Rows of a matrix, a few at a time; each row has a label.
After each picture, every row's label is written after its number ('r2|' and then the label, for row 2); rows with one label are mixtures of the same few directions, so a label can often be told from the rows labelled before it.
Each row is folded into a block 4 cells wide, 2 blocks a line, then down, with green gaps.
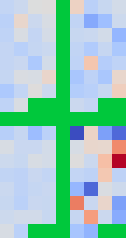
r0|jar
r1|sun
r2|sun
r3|sun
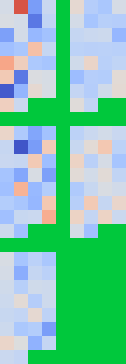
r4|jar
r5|sun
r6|sun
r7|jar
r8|jar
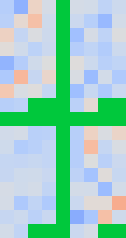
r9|jar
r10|jar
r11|jar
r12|jar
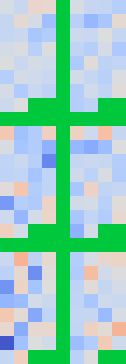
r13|sun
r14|sun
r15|sun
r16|sun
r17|jar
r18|jar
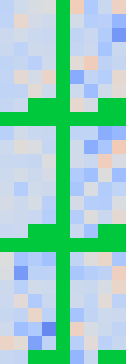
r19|jar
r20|sun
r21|sun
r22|sun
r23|jar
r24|sun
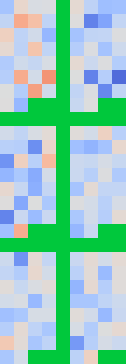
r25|jar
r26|jar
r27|jar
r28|sun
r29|jar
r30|jar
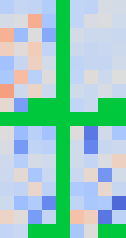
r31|jar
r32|jar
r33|jar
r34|jar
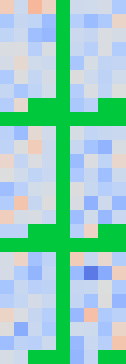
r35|sun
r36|sun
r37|jar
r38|jar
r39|jar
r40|sun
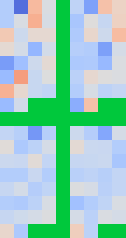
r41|jar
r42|jar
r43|sun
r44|sun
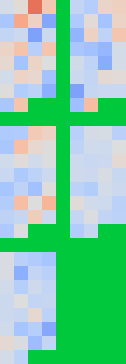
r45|sun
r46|jar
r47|jar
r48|sun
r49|jar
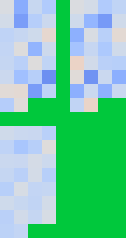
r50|jar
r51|jar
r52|sun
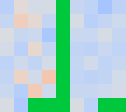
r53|jar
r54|sun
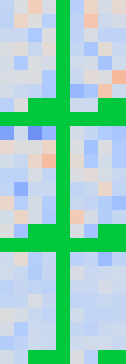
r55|sun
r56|jar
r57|sun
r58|jar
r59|jar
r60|sun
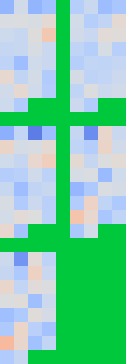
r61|sun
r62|sun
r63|sun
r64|jar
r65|jar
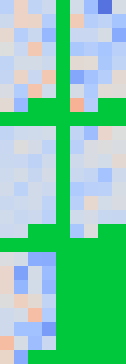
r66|jar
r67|sun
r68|sun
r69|jar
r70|jar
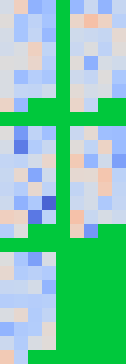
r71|jar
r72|sun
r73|jar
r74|jar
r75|sun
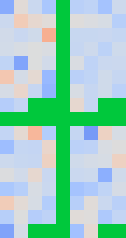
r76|sun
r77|sun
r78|sun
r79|jar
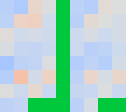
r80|jar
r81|jar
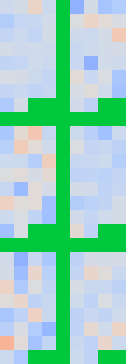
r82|sun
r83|sun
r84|sun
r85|sun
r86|jar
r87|jar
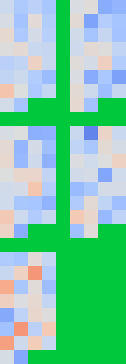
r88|jar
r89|jar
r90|jar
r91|jar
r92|jar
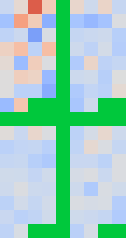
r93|sun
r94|sun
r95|sun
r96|sun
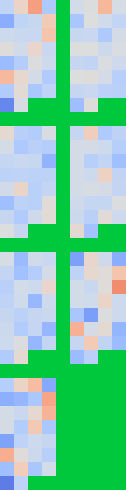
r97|sun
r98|sun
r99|sun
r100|jar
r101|jar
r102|sun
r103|sun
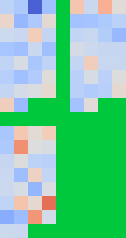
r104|sun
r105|sun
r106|jar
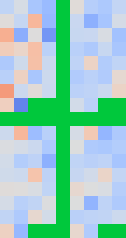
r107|jar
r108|sun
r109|jar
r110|jar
